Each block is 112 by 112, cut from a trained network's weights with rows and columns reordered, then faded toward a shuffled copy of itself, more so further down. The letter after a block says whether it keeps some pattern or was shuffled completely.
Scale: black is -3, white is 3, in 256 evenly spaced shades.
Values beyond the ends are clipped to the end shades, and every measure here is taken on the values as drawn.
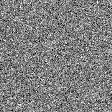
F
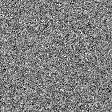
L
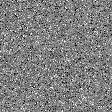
L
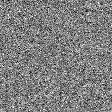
F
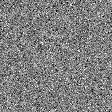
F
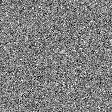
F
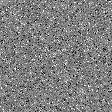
L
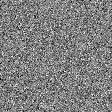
L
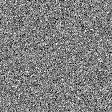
L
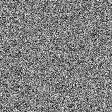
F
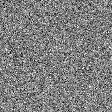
F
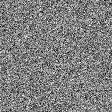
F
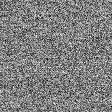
F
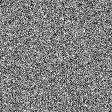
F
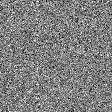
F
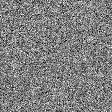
L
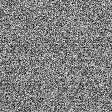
F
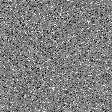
L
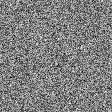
L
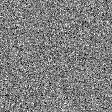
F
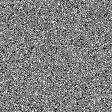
L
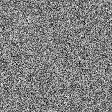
L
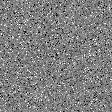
L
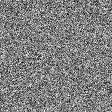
L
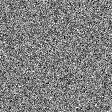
L
